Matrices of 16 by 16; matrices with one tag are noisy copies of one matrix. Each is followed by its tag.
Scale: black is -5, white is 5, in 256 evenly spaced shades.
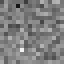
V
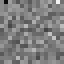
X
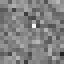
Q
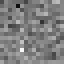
V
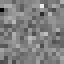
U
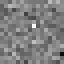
Q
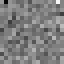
X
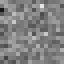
U
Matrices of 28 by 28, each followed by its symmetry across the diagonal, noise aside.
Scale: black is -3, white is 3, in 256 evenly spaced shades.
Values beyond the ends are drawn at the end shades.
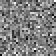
antisymmetric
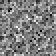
symmetric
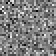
antisymmetric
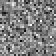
antisymmetric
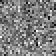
neither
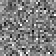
neither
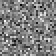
antisymmetric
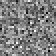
antisymmetric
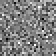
antisymmetric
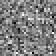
antisymmetric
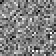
symmetric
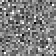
symmetric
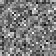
symmetric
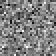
neither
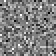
antisymmetric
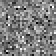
antisymmetric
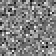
symmetric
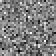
neither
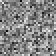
symmetric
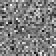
neither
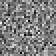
neither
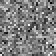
neither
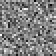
antisymmetric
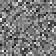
symmetric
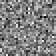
neither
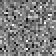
neither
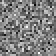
symmetric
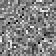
symmetric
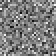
symmetric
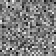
neither
